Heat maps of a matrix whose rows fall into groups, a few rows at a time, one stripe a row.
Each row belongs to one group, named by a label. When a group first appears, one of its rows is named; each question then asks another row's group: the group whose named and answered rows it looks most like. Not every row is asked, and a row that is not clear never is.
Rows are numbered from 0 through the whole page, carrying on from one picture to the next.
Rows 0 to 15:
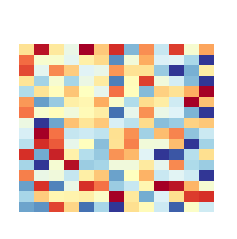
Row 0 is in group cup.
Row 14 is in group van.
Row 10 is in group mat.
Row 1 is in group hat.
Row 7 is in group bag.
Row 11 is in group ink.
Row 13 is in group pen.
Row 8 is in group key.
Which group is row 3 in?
hat
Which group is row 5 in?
bag
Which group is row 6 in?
hat
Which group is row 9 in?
key
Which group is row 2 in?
mat
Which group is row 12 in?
hat
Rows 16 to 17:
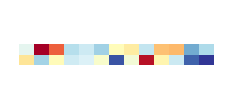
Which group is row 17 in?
hat
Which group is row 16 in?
key
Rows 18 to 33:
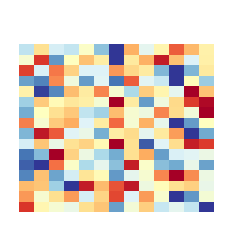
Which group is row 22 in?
bag
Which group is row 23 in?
van
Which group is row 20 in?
mat
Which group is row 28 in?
ink
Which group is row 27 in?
van
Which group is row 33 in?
hat
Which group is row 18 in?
pen
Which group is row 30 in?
pen
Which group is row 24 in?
van
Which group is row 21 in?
ink
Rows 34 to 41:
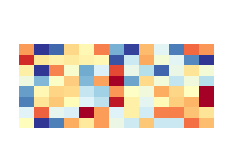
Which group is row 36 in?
mat
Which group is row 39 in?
van
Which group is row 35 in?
hat
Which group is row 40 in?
pen
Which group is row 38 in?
van
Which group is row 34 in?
bag
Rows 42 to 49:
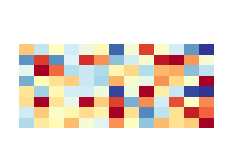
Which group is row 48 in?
van
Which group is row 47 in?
cup
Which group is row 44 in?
key
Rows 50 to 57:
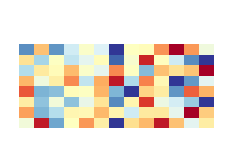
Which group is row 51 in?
hat
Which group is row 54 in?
bag
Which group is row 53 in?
mat
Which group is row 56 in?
bag
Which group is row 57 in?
pen
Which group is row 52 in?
van
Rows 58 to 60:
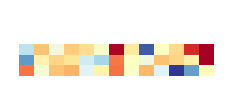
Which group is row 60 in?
mat
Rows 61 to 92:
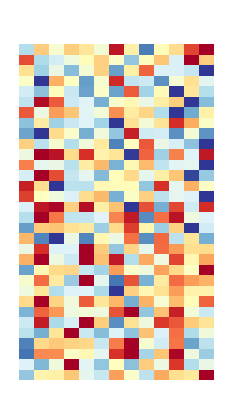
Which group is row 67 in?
mat
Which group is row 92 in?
van
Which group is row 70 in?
hat
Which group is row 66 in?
key
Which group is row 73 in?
key
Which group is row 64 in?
mat
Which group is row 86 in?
key
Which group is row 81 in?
cup
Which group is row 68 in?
pen
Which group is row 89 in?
key
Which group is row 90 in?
key
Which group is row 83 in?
pen
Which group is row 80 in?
pen
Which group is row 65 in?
ink
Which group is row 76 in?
cup
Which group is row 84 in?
pen
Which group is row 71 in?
cup
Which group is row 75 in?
hat
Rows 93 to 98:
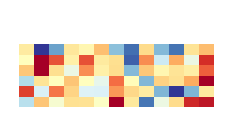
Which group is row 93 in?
bag
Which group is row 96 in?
van
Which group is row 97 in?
mat
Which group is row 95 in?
cup
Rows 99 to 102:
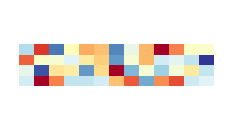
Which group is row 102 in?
key
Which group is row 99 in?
pen
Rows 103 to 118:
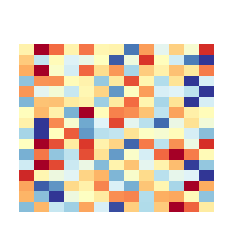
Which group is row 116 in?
bag
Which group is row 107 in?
hat
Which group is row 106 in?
key
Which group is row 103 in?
cup
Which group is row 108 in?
key
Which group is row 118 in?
pen
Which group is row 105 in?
cup
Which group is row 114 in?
key
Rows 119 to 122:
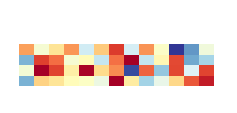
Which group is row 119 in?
mat
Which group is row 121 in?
cup
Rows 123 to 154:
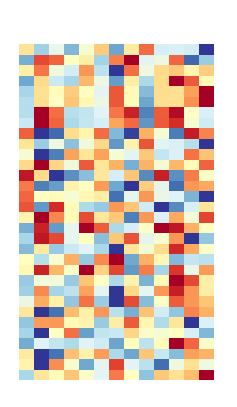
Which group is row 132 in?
hat
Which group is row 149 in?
key
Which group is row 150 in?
ink
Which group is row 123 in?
hat
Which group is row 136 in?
bag
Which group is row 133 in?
bag
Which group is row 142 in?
pen
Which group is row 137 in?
hat
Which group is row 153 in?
mat
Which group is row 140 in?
pen
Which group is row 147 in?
pen
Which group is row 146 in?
pen
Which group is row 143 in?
mat
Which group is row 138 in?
mat
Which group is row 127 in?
van
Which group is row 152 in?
bag
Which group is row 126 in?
pen
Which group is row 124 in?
key
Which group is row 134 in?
cup
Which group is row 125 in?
pen
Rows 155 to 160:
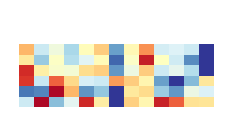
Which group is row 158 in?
mat
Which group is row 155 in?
hat
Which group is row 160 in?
pen
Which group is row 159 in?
ink
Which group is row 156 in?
hat
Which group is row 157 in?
hat
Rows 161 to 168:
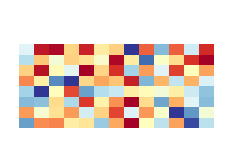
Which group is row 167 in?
mat
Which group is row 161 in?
cup
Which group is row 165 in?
ink
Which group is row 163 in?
cup
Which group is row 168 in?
key
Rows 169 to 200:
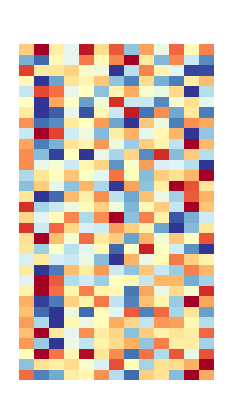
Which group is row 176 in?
bag
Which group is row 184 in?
bag
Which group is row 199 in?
van
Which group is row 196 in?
cup
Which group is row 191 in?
key
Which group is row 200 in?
bag
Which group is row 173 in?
key
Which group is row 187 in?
cup
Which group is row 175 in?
ink
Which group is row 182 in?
pen
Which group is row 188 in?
hat
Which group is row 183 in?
bag
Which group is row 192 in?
cup
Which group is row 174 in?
mat
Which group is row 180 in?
hat
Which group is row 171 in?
hat
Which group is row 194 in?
ink
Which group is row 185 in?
mat
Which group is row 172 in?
bag
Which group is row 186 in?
mat
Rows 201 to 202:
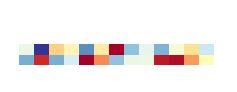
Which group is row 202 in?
pen
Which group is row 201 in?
mat
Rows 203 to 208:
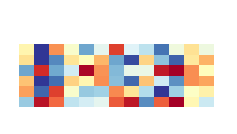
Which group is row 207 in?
mat
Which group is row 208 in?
key
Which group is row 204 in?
bag
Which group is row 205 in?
pen
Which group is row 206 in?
bag
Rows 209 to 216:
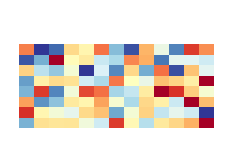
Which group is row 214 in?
bag
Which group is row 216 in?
van
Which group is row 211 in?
ink
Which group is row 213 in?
pen
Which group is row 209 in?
bag
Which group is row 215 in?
hat
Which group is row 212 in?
van
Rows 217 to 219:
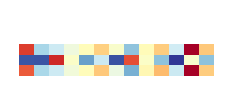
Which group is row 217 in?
bag
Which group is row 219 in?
bag
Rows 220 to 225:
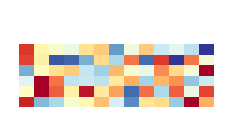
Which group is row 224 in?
cup
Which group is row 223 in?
key
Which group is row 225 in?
bag
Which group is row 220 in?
hat
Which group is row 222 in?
van
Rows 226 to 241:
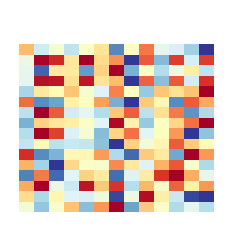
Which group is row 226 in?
hat
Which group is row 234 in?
key
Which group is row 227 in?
cup
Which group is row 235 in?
pen
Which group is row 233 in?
van
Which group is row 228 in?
mat
